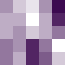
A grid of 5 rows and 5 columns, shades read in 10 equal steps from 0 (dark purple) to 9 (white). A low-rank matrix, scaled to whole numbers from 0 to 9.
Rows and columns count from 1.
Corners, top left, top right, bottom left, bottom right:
5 0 4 7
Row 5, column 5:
7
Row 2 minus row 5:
2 0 8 3 -6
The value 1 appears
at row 2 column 5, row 4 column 3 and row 5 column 3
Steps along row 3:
down up down down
